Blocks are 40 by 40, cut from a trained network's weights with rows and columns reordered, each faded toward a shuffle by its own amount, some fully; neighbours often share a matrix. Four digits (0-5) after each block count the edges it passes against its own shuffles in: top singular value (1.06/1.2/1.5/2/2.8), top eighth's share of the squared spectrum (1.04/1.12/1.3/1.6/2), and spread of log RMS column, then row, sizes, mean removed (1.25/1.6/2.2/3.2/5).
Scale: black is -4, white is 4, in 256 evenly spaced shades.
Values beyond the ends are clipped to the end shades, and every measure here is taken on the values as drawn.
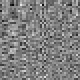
4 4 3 1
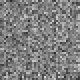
3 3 2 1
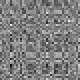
4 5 3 2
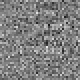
3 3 2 0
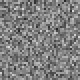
0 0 0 0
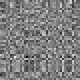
4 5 3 2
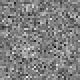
2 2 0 0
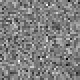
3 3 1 1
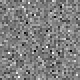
0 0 0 0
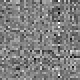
4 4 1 2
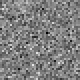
1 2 0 0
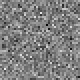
1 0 0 0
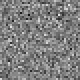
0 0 0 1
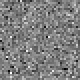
1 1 0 0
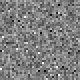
0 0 0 0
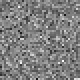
2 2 0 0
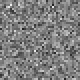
2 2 0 0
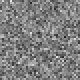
2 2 0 1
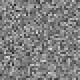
2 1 0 0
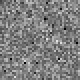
0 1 0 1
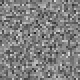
0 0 0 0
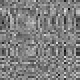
4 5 3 2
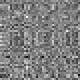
4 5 2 2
